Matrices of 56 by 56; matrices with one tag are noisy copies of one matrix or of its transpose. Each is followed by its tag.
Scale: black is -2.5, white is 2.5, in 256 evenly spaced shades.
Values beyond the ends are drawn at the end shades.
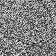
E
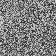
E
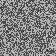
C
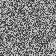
C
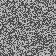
C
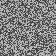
C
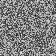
C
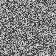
C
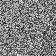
E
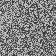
E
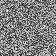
C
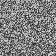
E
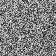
E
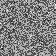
C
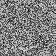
C
